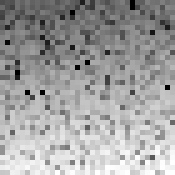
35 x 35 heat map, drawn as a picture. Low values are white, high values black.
No regular stripes run through it. No row or column stands out. Values rise toward the top. Overall the values sit about 40% of the way up the scale. Fine speckle covers the field.
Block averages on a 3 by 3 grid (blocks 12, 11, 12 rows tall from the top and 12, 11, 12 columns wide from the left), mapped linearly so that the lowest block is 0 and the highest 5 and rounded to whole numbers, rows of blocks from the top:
554 | 322 | 000
